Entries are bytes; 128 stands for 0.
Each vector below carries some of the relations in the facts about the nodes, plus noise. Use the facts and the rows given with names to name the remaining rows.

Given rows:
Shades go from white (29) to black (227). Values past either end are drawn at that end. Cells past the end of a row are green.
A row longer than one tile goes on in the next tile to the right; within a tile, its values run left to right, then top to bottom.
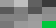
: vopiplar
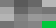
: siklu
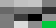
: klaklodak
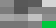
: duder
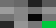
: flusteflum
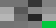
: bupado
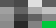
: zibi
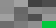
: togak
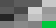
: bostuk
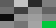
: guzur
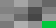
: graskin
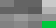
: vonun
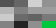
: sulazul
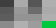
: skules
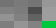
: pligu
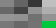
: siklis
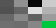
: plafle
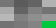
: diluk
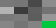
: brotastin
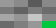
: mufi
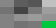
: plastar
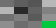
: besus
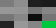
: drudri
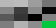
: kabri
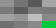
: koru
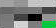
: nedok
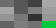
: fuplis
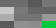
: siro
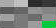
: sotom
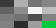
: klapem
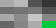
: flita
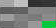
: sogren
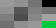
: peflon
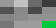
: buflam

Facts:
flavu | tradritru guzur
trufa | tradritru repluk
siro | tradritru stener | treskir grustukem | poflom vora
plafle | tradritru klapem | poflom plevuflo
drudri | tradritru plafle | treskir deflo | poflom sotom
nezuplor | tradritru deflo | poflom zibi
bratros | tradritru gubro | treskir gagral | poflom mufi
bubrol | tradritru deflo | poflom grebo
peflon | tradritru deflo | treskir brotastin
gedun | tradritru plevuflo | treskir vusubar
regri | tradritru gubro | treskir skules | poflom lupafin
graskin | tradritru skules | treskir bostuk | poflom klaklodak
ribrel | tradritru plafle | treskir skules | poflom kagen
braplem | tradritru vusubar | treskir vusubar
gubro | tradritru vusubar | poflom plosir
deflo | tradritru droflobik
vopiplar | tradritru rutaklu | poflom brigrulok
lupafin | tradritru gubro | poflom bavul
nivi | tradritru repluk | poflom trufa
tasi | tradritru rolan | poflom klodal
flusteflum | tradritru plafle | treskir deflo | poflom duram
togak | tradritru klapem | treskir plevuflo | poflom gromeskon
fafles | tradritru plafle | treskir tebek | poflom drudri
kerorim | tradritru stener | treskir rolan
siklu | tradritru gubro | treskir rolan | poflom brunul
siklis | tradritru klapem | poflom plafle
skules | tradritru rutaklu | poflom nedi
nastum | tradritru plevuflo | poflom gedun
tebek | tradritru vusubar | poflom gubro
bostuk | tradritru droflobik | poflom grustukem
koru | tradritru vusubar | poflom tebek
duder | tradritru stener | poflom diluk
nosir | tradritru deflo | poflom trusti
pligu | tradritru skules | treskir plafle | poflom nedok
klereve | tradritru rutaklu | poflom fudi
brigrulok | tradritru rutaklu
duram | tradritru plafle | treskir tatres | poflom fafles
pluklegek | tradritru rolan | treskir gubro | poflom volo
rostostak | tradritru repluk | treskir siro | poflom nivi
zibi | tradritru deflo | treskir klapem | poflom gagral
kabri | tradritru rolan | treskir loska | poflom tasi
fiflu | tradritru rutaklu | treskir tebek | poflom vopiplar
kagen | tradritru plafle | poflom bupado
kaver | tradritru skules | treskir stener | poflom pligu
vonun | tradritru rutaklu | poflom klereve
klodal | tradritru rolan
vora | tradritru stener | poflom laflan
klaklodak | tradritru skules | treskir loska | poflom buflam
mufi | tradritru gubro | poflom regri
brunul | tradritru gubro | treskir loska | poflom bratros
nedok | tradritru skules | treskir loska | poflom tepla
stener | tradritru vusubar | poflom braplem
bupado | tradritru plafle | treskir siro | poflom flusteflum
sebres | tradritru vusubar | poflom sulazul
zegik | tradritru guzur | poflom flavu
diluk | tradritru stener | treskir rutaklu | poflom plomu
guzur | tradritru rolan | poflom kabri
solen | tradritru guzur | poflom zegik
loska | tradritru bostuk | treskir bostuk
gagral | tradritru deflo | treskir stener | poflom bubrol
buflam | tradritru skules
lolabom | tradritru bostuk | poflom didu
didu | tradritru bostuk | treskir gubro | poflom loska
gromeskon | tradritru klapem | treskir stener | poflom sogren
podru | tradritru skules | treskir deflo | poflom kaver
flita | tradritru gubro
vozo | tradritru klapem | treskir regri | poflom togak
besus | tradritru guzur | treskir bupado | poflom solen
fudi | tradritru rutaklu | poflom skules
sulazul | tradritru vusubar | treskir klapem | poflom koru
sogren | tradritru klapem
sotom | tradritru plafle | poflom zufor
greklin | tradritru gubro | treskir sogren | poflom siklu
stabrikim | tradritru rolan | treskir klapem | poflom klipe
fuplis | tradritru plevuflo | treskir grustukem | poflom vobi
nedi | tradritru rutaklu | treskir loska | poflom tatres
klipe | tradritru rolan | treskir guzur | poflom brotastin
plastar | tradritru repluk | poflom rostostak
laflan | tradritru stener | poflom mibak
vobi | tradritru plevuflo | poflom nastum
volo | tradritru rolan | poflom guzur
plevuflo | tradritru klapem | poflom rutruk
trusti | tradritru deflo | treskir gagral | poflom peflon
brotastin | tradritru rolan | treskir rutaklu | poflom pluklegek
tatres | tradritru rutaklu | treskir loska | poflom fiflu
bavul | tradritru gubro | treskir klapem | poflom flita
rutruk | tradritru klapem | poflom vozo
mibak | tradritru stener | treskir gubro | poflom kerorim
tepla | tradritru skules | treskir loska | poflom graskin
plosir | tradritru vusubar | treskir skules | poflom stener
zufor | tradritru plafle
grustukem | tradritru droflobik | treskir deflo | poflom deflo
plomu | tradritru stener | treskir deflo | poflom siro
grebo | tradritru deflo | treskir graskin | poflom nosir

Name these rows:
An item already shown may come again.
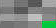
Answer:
koru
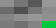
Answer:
nivi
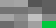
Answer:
lupafin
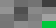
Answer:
grebo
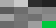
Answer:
zufor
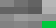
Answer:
klereve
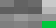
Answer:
vonun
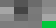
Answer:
didu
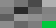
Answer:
solen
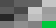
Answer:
bostuk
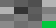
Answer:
besus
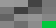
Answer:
volo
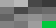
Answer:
tasi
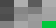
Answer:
rutaklu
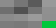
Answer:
nivi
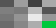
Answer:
gubro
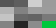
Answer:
sulazul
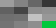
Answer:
nosir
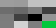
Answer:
nedok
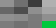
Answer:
vobi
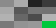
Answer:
gromeskon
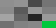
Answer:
duram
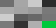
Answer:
bavul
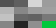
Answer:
sulazul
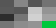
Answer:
droflobik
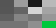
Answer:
plevuflo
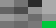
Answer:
kagen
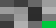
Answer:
podru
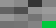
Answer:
rutruk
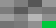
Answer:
tebek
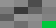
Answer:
flavu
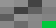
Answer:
flavu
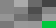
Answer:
fiflu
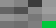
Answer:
nastum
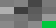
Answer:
pluklegek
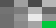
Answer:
vusubar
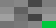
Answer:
gedun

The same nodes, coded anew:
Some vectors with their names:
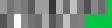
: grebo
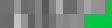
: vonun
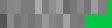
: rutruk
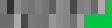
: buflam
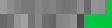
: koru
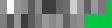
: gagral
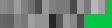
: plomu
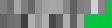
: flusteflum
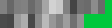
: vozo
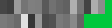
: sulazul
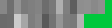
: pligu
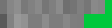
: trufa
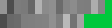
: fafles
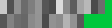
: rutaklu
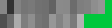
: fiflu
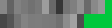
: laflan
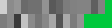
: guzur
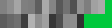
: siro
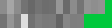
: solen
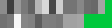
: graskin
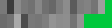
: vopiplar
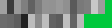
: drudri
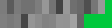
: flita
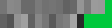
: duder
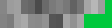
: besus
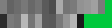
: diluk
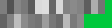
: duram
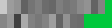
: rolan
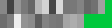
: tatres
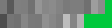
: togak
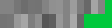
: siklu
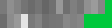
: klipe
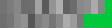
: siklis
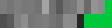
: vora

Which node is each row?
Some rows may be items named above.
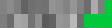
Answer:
greklin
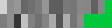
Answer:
guzur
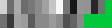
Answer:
skules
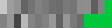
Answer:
rolan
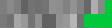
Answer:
greklin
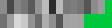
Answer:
kabri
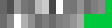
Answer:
nedok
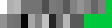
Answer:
deflo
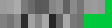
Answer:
grustukem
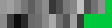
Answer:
stener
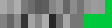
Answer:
grustukem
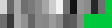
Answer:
skules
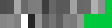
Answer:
stabrikim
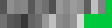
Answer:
gromeskon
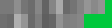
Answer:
klereve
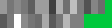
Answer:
grebo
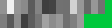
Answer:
gagral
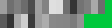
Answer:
ribrel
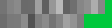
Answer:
siklis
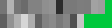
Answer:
pluklegek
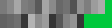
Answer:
siro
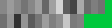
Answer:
plevuflo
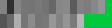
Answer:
fiflu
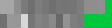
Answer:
zegik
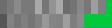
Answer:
rutruk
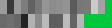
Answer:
drudri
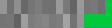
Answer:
repluk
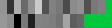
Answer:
klapem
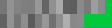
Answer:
nastum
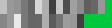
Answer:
loska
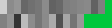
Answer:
guzur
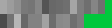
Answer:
bubrol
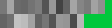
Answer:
didu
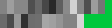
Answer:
trusti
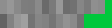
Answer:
nivi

